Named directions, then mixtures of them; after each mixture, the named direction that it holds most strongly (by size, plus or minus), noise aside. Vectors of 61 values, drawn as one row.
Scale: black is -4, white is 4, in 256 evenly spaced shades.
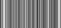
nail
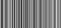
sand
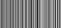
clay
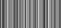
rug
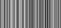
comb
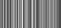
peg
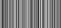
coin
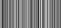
coin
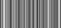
nail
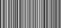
rug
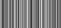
coin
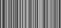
rug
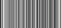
nail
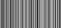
clay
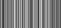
coin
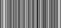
nail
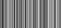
rug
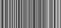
sand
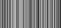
coin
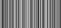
coin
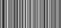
rug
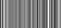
nail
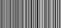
clay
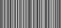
peg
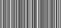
clay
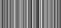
coin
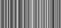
comb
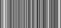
nail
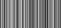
comb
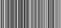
comb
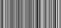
clay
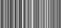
comb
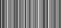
rug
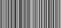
coin
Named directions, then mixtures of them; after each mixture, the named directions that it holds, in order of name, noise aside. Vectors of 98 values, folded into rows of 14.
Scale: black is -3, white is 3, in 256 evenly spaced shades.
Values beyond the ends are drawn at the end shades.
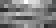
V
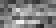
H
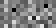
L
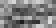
H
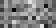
L, V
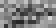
H, L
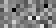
L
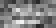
H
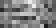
L, V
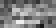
H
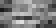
H, V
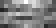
V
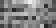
L, V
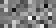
L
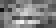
H, V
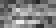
H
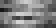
H, V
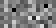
L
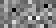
L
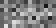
H, L
